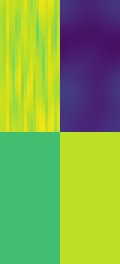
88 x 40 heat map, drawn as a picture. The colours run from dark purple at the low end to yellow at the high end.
The table splits into 2 rows of 2 panels. Panel 1,1: very high, streaked downward, faint in contrast. Panel 1,2: very low, smooth, faint in contrast. Panel 2,1: high, flat. Panel 2,2: very high, flat.
